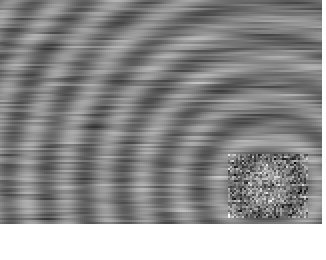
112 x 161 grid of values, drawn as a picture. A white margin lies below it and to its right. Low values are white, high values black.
Values change most from cell to cell in the bottom right. No overall slope runs across the table. Rings spread out from the bottom right. In the bottom right lies a patch that is rougher than the rest. Neither half mirrors the other. The histogram is bell-shaped.
